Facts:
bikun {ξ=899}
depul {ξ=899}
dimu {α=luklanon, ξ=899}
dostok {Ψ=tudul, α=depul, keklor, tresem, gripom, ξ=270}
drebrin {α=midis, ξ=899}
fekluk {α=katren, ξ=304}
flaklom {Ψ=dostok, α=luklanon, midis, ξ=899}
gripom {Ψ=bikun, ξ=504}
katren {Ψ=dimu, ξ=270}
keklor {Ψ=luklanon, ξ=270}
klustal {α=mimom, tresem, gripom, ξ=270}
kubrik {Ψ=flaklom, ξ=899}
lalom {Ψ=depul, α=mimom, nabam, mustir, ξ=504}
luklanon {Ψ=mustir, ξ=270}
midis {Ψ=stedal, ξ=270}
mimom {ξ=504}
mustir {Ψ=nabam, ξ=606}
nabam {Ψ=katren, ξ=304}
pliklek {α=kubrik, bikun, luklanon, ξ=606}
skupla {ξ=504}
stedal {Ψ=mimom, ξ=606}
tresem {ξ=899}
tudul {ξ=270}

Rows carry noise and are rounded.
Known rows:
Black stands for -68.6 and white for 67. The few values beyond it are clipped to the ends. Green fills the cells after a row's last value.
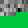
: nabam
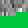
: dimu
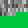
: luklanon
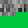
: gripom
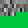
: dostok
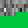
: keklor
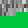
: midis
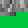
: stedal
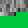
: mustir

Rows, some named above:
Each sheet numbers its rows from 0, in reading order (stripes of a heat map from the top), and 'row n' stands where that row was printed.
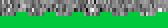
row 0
pliklek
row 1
keklor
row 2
mimom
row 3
fekluk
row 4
skupla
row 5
drebrin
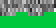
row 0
luklanon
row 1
katren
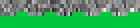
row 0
tudul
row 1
lalom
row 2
klustal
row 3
dimu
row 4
flaklom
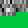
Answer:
fekluk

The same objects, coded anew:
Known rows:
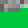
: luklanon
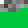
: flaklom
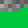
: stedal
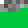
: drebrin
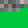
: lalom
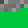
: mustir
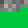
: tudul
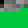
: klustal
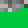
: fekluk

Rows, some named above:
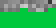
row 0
midis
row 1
katren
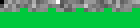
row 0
keklor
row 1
nabam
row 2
dimu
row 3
skupla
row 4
nabam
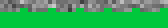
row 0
lalom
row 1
luklanon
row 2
pliklek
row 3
tudul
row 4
gripom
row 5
mimom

